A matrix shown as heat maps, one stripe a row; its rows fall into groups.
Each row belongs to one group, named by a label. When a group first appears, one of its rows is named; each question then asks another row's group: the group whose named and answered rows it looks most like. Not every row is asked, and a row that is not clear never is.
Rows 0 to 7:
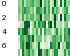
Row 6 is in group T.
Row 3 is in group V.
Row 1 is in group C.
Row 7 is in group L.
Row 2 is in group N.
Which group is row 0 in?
N
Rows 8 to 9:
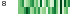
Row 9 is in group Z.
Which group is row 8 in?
N
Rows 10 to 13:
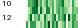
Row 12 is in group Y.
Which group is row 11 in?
V
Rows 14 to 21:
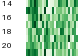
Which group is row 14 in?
T
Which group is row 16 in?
V
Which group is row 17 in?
Z
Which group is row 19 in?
Y
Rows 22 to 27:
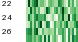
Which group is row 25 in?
T
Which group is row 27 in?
N
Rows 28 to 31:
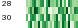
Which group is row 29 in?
T
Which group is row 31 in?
Y
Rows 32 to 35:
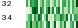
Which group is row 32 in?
L
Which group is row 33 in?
V
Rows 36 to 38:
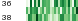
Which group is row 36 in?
Y
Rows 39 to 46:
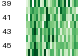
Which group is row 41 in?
L
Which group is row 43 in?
V
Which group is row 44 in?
C
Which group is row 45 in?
T
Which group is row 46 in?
V
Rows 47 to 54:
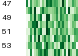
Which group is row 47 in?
L
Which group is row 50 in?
V
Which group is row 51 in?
T
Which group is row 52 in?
Y
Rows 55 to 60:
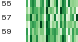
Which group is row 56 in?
Z
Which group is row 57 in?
L
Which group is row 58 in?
Z
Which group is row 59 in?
L
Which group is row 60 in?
L
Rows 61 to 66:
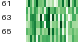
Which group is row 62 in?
L
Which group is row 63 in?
C
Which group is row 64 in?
Z
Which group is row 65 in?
C
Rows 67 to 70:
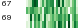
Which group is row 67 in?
V
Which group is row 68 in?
C
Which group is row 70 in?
Y
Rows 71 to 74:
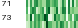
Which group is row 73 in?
Y
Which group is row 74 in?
T
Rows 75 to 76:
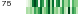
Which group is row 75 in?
V
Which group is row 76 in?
N
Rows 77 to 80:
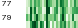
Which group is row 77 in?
T
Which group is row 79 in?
L
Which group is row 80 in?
Z
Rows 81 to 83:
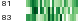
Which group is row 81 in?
C
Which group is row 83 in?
C
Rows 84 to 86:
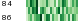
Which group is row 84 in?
L
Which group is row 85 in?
V
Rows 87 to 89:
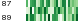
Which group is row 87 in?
Z
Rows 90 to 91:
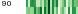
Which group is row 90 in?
C
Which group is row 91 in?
N
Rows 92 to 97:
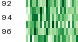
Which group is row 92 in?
L
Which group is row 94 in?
V
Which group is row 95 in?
C
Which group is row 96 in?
T
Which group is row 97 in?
Y
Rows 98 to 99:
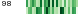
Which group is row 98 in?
C
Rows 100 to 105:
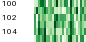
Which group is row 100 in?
V
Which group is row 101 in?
N
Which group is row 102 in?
L
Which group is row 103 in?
L
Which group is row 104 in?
L
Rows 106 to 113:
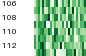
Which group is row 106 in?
T
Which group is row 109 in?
L
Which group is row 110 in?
Z
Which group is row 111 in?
L
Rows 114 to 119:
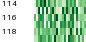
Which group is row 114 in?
V
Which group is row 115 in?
Y
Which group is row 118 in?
N
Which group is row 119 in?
Z
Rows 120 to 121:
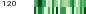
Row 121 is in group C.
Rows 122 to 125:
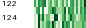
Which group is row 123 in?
Y
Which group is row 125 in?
Y
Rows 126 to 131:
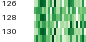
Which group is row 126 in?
Z
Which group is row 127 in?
C
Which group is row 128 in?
V
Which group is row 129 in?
N
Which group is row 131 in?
N
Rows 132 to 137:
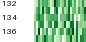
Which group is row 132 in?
T
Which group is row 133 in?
T
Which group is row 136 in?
Y
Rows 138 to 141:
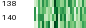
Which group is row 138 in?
T
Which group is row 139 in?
L
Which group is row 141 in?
T
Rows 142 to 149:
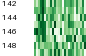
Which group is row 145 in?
Z
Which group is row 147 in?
T
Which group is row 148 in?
L
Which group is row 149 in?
Z
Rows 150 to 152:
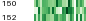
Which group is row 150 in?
N
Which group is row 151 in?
Y
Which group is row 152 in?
L
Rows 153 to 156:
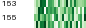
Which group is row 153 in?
V
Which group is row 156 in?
V
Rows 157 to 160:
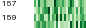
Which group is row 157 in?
L
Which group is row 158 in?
N
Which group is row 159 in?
C
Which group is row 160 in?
N
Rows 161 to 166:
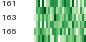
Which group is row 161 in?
Y
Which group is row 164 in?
Y
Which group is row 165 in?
C
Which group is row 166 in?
T
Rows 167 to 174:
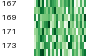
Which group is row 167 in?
Y
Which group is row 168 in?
Z
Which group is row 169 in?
L
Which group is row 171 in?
T
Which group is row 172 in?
V
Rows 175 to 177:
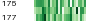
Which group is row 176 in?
N
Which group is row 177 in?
V
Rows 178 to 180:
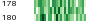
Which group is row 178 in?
C
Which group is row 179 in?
Z
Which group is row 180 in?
V
